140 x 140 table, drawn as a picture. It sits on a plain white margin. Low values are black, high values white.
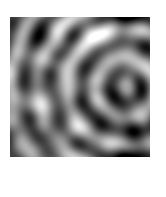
Rings: centred on the middle right. Grain: smooth. Ninth with the highest average: top middle. Odd rows or columns: none.
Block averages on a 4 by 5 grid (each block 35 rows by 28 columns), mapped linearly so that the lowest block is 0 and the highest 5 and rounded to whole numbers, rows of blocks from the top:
3 4 5 5 2 / 3 3 4 4 4 / 4 4 3 2 3 / 3 2 4 2 0
